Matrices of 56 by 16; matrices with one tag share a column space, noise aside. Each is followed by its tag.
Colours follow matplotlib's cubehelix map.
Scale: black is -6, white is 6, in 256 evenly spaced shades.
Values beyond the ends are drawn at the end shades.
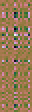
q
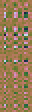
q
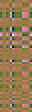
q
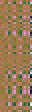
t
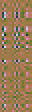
q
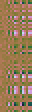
t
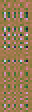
q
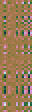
t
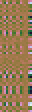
t
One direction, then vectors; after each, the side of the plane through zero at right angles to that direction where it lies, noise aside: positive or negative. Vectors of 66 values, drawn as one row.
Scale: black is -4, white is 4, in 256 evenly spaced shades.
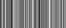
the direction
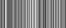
positive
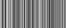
negative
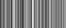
positive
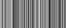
negative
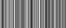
negative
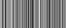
negative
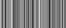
negative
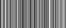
positive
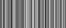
positive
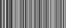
positive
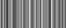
negative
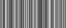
positive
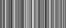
positive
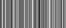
positive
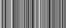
negative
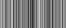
negative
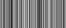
positive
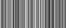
negative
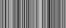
negative
